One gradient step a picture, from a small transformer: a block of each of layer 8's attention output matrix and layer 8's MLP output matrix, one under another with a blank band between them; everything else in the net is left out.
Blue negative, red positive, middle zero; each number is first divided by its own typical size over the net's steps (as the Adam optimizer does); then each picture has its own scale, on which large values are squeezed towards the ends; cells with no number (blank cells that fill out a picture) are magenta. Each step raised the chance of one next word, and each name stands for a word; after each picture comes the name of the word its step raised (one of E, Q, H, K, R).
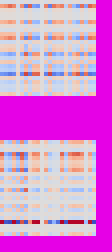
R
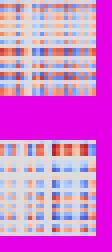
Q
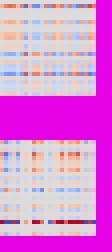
R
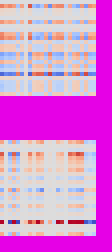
R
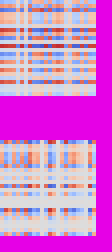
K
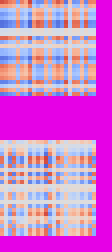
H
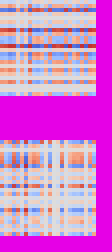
K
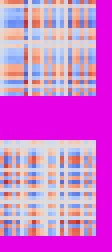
H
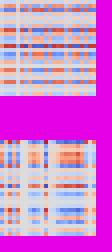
K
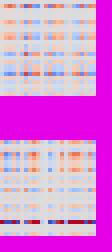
R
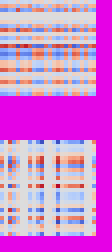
K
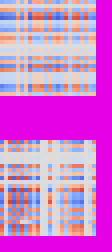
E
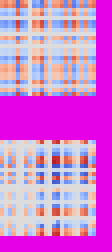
H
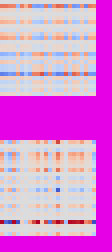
R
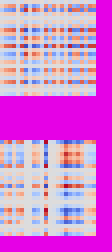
K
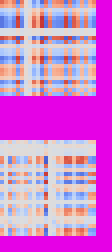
H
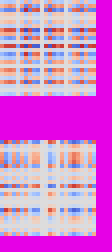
K
